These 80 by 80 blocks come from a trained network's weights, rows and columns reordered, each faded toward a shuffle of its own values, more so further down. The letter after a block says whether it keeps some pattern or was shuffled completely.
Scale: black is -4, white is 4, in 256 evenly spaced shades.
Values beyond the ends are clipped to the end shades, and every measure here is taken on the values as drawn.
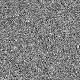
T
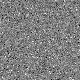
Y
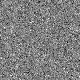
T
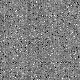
T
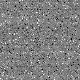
T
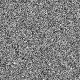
Y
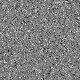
Y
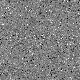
Y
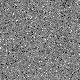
Y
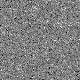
Y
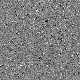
Y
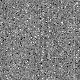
T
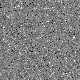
Y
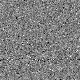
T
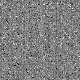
T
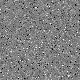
Y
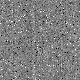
T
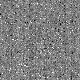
T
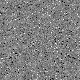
Y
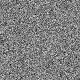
Y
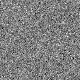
Y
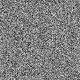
T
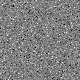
Y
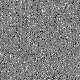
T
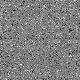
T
